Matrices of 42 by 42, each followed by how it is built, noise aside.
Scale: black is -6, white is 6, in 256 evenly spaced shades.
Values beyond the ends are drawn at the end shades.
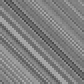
Toeplitz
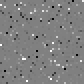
sparse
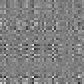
low rank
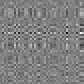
low rank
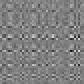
low rank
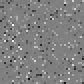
sparse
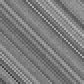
Toeplitz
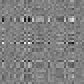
low rank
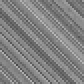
Toeplitz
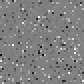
sparse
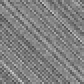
Toeplitz
